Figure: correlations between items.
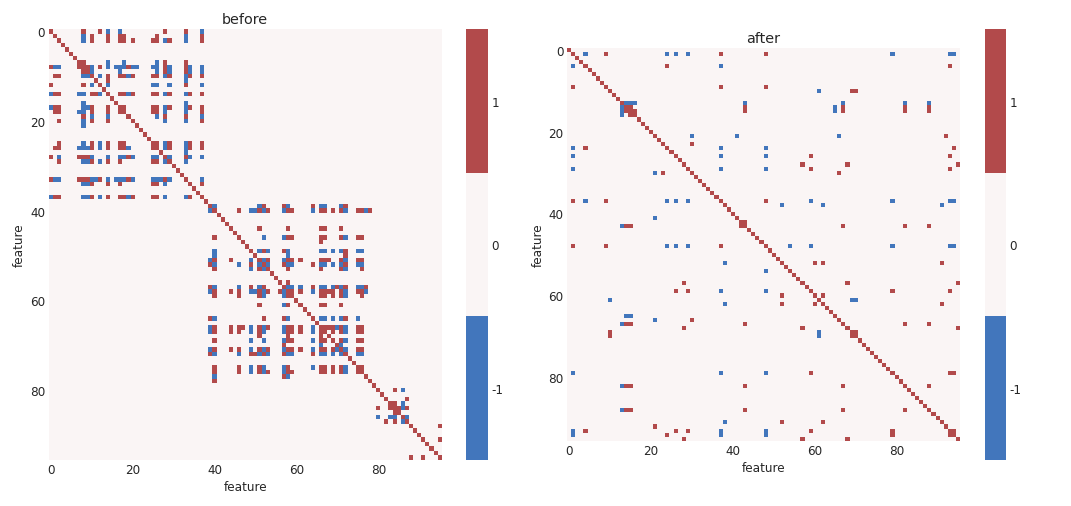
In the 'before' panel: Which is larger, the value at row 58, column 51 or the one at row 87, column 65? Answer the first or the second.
the first
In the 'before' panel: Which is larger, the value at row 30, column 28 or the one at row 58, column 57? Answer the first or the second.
the first
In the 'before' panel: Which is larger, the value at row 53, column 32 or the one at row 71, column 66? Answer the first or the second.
the second
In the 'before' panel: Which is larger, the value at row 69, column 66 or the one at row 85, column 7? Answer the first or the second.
the first
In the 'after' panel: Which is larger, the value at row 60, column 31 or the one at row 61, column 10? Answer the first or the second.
the first
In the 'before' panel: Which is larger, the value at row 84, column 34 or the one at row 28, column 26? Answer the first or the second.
the first
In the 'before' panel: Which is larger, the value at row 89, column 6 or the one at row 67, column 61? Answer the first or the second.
the second
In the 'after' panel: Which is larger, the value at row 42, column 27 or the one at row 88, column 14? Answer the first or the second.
the second
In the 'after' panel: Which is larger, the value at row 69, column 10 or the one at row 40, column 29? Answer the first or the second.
the first
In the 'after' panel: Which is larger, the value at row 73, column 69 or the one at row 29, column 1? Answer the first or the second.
the first
